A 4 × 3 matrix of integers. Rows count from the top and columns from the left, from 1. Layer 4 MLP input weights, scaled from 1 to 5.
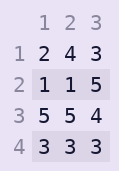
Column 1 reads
2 1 5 3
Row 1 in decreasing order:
4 3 2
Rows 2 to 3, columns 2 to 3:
1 5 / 5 4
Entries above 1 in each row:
3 1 3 3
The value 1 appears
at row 2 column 1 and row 2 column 2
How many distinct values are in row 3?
2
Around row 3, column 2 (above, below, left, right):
1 3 5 4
